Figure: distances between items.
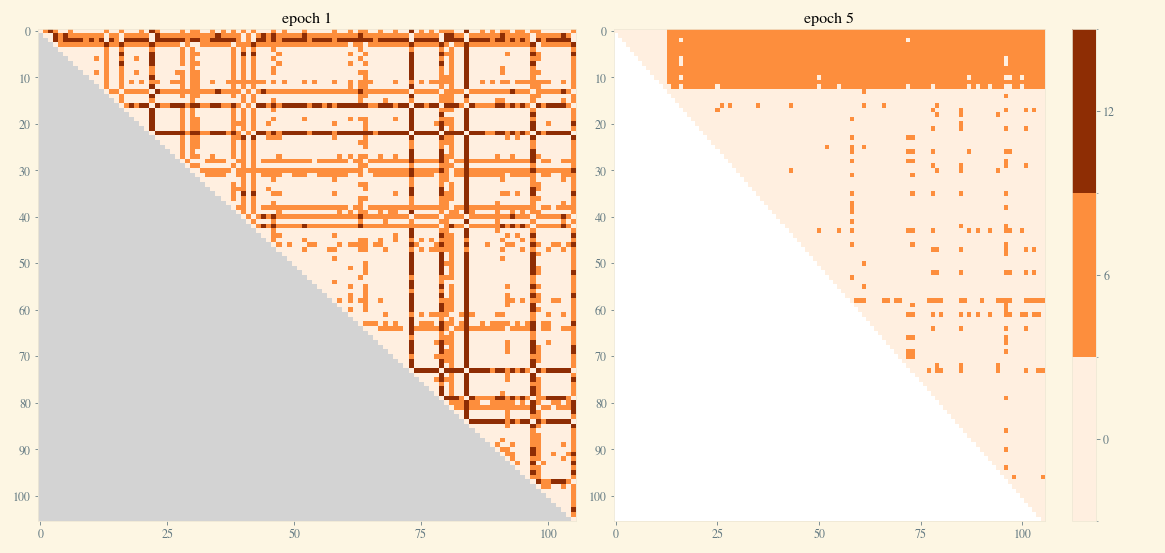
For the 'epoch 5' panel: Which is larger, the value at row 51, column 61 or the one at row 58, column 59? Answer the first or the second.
the second
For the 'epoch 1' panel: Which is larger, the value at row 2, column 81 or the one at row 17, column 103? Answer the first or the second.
the first
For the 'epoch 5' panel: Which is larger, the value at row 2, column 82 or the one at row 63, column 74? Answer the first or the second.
the first
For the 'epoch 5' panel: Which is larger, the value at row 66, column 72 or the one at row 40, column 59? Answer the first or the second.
the first
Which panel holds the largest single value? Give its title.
epoch 1
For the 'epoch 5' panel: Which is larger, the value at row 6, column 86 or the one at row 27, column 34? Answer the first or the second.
the first
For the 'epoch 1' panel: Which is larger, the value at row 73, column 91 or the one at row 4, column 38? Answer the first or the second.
the first
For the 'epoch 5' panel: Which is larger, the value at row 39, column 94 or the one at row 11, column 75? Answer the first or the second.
the second
